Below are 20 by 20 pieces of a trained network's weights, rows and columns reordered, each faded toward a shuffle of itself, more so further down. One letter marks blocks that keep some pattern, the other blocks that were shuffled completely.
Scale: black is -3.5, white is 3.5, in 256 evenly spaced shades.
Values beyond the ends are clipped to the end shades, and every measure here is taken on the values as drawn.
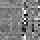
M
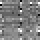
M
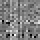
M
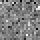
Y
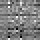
M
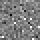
Y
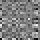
M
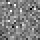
Y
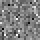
Y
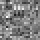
M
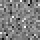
Y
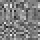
M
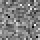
Y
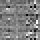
M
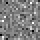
Y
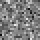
Y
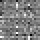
M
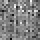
M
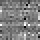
M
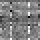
M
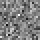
Y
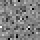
Y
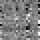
M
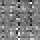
M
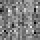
M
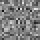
M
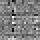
M
